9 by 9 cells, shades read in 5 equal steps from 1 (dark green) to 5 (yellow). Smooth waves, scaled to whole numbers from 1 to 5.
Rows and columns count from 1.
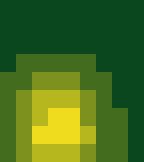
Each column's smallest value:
1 1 1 1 1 1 1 1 1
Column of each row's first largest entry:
1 1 1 2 3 3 4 3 3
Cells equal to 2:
20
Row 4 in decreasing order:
2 2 2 2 2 1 1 1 1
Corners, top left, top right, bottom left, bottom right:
1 1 2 1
